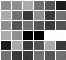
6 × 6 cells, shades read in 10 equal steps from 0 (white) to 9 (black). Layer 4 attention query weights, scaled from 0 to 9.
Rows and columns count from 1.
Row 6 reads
5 7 7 5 6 5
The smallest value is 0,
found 2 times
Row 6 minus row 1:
1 3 4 0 0 -3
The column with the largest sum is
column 3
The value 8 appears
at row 1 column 6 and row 5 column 1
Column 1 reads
4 3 4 3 8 5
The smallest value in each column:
3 3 3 4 0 0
